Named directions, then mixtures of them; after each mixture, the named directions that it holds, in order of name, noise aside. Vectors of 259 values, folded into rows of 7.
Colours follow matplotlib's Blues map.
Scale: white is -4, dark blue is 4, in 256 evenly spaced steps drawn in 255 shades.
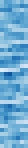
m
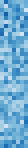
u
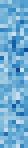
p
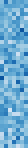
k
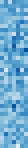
k, p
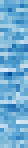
m, p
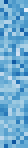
k, u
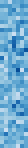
p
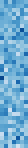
k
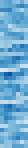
m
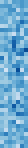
p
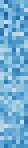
u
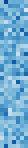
k, u
